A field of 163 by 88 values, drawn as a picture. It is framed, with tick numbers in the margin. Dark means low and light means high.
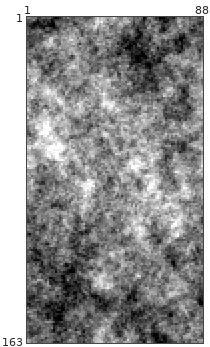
Histogram: bell-shaped. Mirror symmetry: none. Odd rows or columns: none.
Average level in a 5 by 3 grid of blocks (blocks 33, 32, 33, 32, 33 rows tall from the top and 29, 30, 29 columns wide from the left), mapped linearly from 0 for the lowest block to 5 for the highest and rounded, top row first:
2 2 1
5 4 3
4 4 4
1 3 3
0 1 2
